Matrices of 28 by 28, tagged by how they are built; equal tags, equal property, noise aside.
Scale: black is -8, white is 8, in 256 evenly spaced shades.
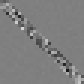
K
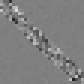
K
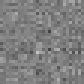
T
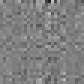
T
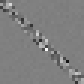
K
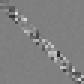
K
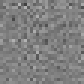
T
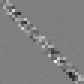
K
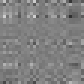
T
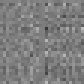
T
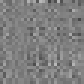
T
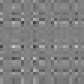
T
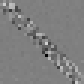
K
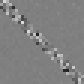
K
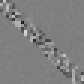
K
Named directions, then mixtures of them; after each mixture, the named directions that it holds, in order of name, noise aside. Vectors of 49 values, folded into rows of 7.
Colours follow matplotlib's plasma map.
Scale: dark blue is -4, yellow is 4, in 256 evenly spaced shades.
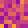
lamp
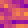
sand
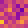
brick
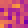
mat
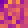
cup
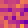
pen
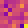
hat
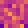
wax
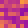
brick, lamp, pen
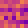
pen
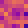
hat, sand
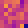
hat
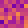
brick, mat, wax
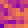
mat, sand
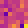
hat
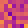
cup, lamp, wax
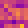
hat, mat, sand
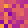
brick, hat, wax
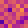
brick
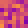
mat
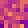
pen, wax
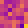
hat
